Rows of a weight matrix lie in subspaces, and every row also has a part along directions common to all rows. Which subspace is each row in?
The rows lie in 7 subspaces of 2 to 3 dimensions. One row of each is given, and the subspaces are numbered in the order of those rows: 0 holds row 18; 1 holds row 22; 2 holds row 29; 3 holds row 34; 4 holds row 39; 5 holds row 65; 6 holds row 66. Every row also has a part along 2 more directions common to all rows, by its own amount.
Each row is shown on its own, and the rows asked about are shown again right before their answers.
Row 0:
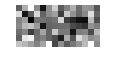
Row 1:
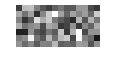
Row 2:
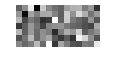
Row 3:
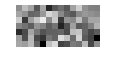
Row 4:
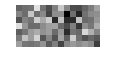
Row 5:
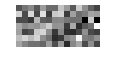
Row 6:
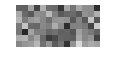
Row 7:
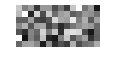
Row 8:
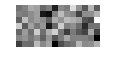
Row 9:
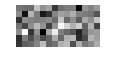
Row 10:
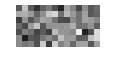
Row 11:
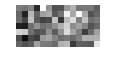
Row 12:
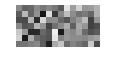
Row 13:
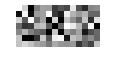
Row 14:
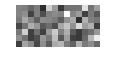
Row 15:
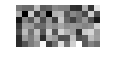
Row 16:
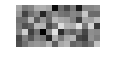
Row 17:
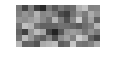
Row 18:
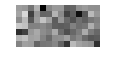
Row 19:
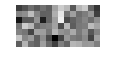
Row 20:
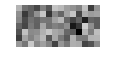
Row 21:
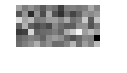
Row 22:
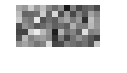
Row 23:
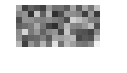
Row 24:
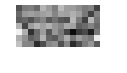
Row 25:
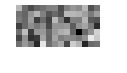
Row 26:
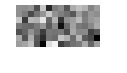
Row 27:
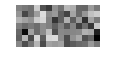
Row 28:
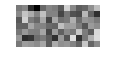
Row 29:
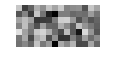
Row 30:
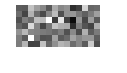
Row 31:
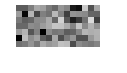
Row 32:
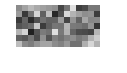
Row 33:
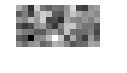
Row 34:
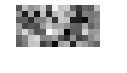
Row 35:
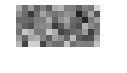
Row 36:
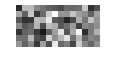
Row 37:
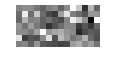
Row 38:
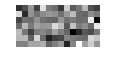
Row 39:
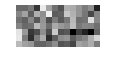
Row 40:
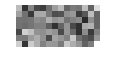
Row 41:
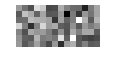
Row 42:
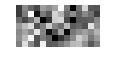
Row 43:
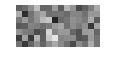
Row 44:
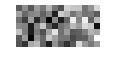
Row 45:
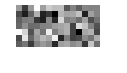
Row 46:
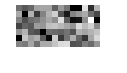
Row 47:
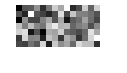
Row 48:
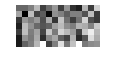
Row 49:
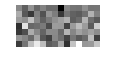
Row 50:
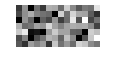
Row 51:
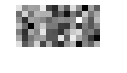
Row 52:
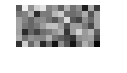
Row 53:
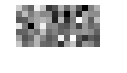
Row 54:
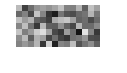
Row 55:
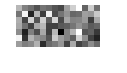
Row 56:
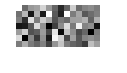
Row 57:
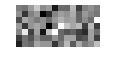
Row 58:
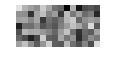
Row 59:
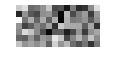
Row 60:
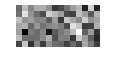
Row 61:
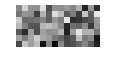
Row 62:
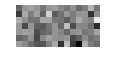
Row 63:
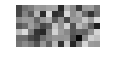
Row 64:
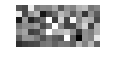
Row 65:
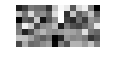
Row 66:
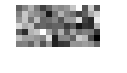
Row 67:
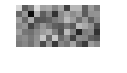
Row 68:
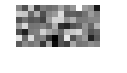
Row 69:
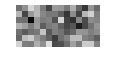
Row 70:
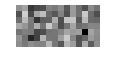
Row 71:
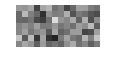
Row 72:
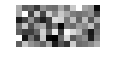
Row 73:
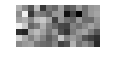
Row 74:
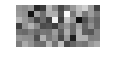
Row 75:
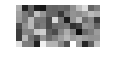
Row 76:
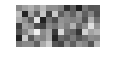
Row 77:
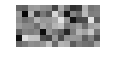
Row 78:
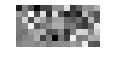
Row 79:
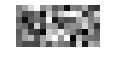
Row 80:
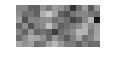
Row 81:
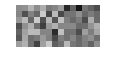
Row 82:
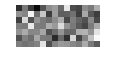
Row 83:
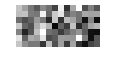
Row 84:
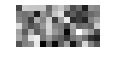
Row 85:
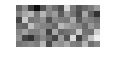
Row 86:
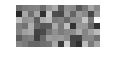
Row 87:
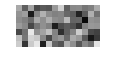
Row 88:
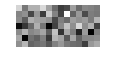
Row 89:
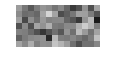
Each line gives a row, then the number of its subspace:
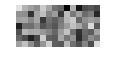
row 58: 1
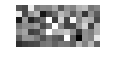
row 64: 5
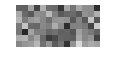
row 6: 4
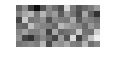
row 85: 2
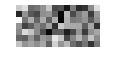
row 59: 5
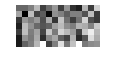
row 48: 4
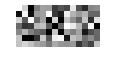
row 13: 5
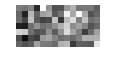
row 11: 0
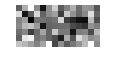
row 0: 0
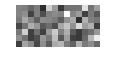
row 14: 0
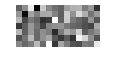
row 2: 0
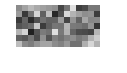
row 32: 0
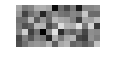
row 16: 6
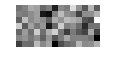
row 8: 6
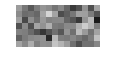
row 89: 6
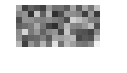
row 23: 3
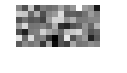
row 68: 5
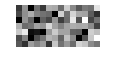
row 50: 1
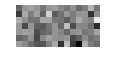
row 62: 4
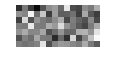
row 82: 2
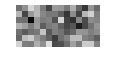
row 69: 0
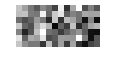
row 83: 4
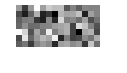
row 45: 2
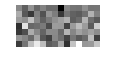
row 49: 4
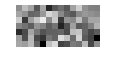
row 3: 2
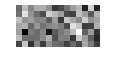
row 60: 3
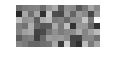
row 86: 4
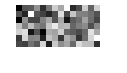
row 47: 1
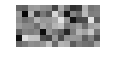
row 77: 6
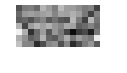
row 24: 4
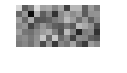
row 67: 2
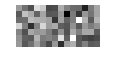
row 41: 0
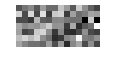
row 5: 4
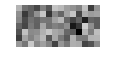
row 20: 3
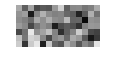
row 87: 3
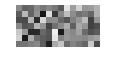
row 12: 1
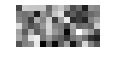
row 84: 3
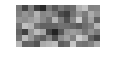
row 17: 3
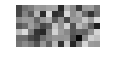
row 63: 4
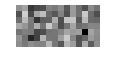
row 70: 1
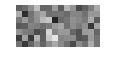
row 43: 5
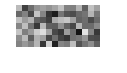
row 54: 2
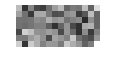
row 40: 3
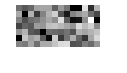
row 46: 6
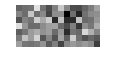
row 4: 0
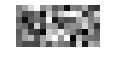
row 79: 2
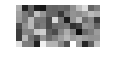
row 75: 3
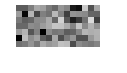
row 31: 6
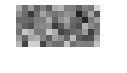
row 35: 3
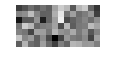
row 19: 5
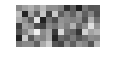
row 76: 1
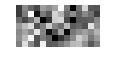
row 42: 5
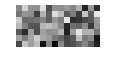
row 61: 3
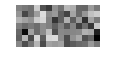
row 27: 5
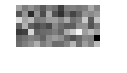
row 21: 4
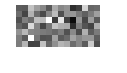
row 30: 1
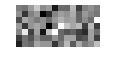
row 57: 6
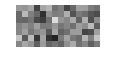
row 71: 5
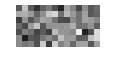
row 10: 2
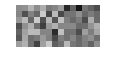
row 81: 1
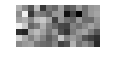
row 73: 0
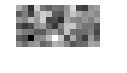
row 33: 5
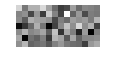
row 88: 1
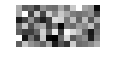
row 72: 5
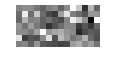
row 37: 6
